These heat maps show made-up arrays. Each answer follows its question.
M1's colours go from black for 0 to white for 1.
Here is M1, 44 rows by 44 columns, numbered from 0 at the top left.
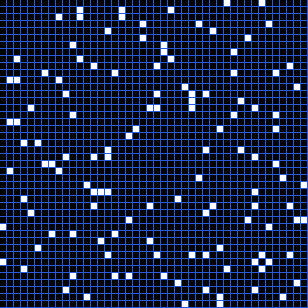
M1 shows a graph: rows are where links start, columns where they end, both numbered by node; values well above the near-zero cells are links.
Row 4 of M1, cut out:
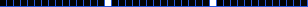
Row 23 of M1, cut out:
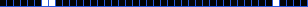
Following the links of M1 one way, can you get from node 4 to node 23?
yes
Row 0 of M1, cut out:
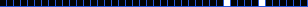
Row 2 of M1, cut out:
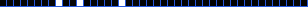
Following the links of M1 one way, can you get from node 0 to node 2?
no
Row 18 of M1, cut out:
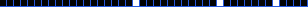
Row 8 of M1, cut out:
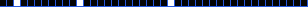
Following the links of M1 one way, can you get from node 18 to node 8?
no
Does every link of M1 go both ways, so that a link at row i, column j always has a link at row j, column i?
yes
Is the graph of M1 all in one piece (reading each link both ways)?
no
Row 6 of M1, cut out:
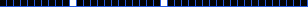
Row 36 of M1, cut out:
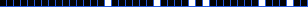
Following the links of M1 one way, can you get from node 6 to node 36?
yes
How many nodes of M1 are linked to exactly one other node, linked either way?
1
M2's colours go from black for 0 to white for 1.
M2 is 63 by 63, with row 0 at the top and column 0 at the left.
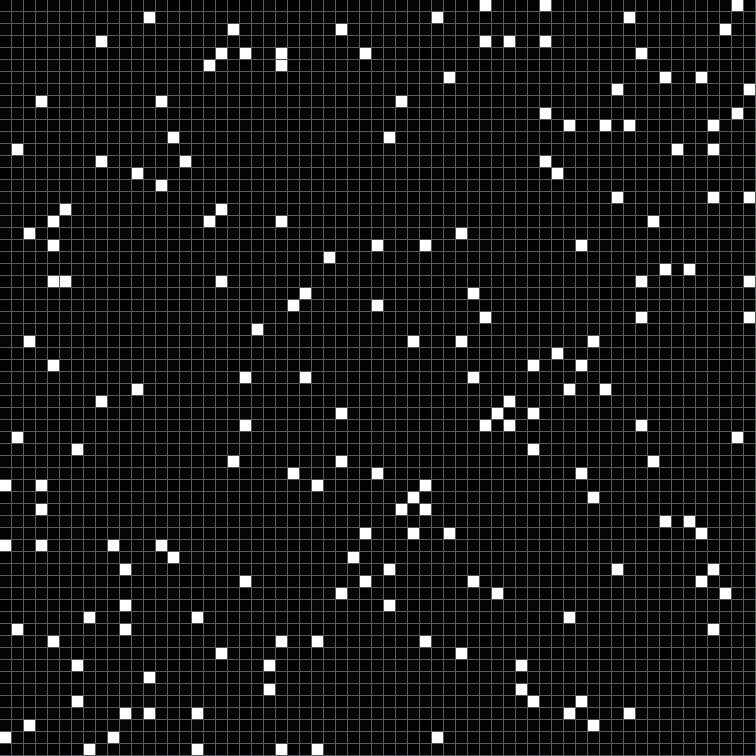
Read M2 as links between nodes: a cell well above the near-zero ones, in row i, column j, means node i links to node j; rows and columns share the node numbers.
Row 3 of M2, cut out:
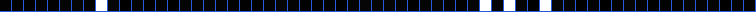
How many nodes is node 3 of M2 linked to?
4
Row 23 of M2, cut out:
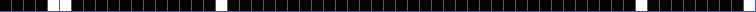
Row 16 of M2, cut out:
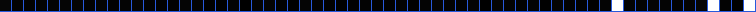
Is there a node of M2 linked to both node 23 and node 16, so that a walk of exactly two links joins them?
yes
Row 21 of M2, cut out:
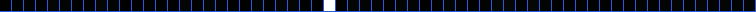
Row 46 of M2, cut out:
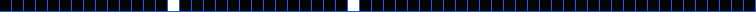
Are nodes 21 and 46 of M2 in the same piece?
no
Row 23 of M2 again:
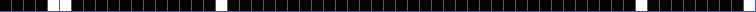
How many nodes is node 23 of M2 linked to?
5
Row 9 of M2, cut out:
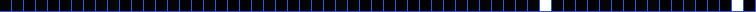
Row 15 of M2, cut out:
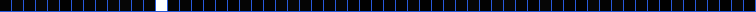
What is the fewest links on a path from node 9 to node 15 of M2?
3
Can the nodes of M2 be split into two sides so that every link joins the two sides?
no
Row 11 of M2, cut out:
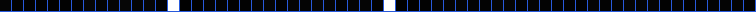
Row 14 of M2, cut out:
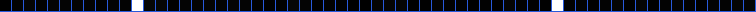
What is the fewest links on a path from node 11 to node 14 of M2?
1
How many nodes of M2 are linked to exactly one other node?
5
